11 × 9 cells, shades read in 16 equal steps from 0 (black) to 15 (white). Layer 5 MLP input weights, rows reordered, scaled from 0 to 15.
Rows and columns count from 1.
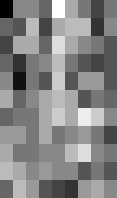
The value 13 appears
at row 3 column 5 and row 9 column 7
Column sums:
76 77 89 81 111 93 95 78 68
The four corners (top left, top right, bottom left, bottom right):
0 7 6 8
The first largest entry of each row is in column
5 3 5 5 5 5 7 4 7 1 2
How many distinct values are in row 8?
5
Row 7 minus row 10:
-5 -3 -1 1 4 2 9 5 3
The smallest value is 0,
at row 1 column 1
